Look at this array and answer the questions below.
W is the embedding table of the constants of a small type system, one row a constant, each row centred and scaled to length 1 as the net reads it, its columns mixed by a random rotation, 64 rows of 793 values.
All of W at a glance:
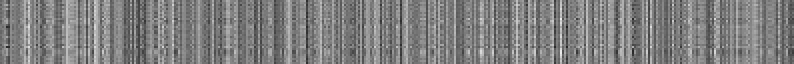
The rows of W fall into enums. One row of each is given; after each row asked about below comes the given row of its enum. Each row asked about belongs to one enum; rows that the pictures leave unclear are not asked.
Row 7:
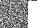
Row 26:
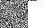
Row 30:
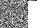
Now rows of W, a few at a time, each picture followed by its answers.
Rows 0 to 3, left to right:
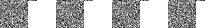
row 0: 30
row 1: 26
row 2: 26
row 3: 7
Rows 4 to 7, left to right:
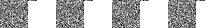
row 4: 30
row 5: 30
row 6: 26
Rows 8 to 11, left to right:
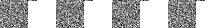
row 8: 7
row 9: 30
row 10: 26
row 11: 7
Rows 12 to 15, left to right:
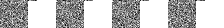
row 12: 30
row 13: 26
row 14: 26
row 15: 7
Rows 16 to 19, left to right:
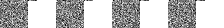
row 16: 30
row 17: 26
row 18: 7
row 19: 7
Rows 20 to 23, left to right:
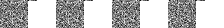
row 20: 30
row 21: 30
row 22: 30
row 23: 7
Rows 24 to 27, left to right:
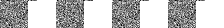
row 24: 26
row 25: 7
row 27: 26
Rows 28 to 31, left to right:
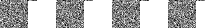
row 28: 7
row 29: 26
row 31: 26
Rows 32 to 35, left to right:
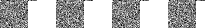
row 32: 26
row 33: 30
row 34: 26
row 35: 7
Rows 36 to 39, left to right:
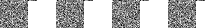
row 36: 30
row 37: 7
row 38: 26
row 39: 30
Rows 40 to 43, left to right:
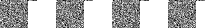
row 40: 7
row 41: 26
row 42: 7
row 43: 26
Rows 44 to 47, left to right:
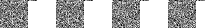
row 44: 30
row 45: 30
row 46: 26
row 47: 26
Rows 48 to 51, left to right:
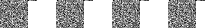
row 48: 30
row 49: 7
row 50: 7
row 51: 7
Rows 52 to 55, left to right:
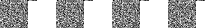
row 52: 7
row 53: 7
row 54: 7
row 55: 30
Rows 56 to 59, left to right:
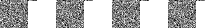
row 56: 7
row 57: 26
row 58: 30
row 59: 26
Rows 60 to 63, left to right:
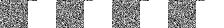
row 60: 7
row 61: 26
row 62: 30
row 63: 26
